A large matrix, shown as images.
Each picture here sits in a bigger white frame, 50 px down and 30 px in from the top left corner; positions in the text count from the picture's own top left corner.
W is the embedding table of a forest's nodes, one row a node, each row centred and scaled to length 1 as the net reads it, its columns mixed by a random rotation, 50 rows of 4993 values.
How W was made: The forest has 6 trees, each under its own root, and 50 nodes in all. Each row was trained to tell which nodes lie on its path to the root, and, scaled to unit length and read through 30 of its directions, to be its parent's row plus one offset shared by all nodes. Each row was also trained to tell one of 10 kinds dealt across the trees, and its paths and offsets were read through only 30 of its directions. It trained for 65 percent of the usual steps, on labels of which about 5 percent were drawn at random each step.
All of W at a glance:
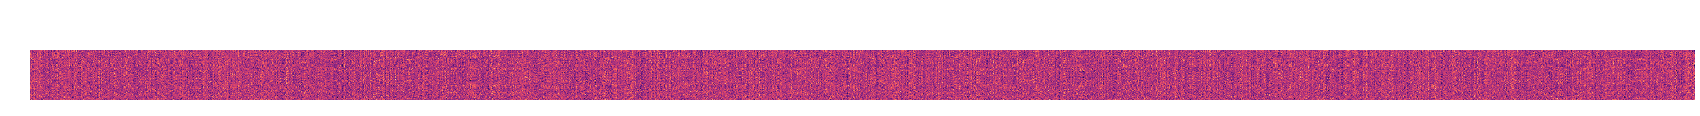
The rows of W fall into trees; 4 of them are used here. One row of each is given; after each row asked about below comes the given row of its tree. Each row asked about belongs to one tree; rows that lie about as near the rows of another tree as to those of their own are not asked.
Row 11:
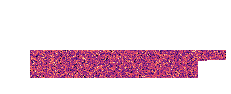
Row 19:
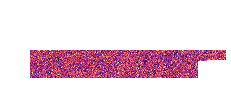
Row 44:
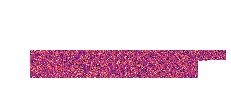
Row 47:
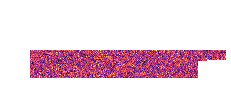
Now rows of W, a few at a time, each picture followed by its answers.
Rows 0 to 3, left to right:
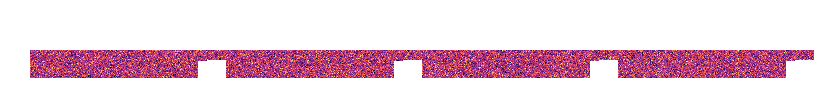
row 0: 47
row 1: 11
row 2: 47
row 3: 44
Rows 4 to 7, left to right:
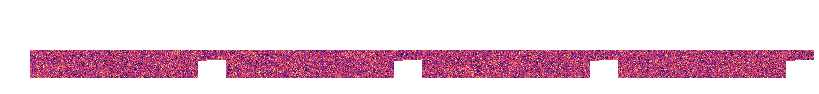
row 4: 47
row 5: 47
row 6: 44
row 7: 47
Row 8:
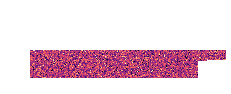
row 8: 11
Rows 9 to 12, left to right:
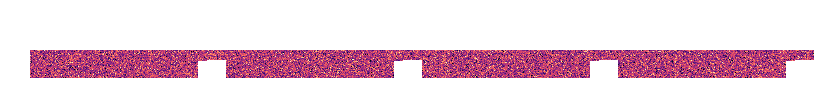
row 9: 19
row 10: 11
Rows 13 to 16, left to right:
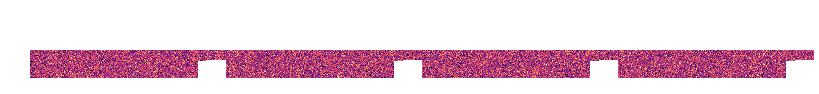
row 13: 11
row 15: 47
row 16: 47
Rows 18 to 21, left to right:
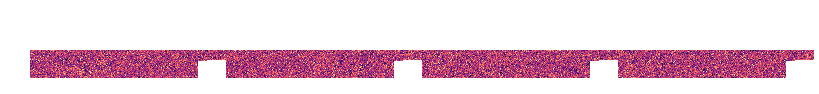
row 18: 44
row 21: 11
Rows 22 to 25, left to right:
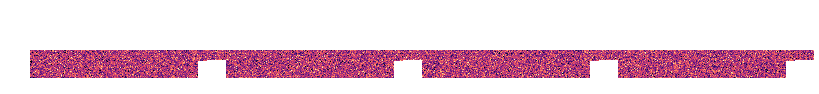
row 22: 11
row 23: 11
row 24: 11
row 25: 47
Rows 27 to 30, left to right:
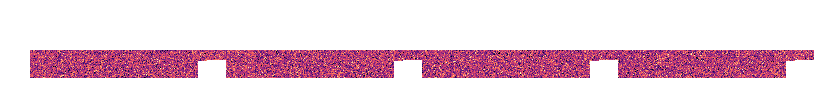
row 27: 11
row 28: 47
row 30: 19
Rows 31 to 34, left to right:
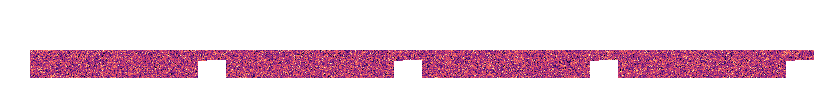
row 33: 11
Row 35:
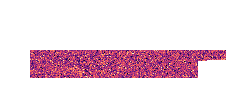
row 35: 44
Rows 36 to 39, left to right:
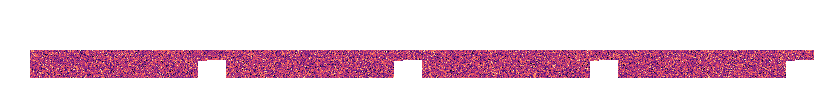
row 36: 47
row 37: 47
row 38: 47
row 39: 11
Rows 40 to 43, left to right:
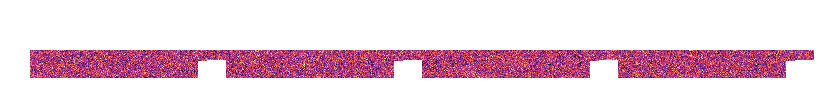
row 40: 47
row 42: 11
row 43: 11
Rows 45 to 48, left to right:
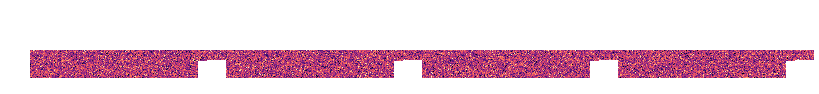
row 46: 47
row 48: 19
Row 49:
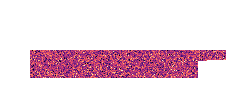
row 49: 11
